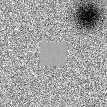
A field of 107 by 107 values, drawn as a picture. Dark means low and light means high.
Mirror symmetry: none. Stripes: none. Dips: one, in the top right. Odd patch: calmer, in the centre. Calmest part: centre. Ninth with the lowest average: top right.
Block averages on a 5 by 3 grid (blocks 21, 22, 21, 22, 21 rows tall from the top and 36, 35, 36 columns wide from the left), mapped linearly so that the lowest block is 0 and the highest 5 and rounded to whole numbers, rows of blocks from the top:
5 5 0 | 5 5 3 | 5 5 5 | 5 5 5 | 5 5 5
